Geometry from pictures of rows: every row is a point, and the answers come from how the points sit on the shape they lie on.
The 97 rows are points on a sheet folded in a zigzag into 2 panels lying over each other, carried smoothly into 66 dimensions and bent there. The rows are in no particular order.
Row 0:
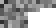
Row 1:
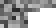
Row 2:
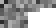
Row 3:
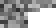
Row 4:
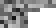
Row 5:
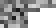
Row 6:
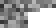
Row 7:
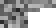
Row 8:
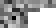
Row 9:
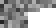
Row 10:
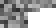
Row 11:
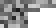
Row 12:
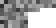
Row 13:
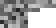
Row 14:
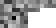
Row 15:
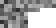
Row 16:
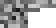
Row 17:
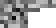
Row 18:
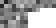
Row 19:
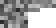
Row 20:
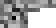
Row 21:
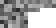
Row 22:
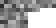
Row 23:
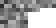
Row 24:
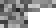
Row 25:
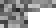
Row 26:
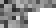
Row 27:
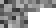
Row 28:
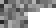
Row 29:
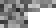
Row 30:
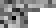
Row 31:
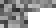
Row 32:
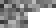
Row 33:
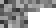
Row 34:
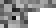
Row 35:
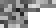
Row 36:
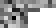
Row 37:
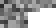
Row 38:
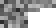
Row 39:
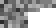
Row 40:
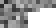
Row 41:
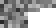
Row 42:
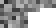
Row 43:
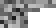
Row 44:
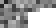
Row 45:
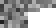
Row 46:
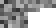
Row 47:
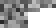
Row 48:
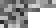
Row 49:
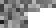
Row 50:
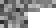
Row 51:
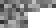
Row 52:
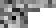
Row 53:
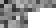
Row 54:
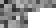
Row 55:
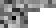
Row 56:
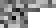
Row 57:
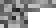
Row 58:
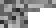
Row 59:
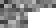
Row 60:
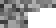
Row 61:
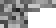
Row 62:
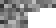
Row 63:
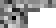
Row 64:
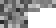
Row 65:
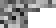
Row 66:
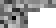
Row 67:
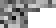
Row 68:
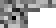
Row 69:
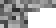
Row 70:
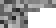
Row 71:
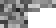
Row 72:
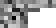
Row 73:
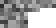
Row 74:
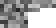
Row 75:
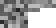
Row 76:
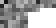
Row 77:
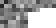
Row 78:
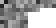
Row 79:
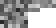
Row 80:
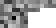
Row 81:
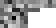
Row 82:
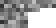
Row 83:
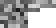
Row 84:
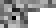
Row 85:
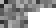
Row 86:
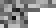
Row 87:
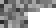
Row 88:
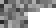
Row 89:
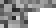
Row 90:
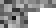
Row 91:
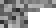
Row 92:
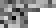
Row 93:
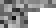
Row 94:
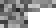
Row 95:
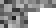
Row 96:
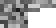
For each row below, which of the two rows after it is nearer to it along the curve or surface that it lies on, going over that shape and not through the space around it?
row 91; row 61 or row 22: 61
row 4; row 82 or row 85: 85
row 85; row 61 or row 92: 92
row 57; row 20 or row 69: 69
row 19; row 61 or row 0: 0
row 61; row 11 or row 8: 11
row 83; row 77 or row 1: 1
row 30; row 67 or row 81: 81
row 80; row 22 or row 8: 8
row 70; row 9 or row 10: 9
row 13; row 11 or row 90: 90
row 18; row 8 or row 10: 10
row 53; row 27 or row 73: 73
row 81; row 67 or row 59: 67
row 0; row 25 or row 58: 58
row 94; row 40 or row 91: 40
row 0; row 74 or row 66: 66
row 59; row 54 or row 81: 54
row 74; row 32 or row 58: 32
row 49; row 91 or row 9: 9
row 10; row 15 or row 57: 57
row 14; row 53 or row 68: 68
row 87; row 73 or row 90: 90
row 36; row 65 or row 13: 65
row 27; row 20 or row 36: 36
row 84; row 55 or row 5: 5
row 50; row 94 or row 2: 2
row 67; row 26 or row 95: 95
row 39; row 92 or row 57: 92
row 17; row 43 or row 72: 72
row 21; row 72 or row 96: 72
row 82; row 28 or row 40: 40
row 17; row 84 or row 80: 84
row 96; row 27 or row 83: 83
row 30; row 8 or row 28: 8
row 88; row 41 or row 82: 41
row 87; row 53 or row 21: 21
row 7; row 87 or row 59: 87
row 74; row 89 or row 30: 89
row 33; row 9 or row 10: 9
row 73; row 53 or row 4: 53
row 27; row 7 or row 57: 7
